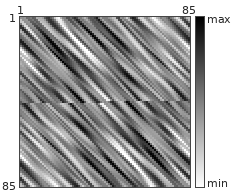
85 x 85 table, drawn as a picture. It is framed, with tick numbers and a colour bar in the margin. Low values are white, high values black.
The histogram is bell-shaped. No overall slope runs across the table. A half turn leaves it unchanged. Streaks slant down to the right.
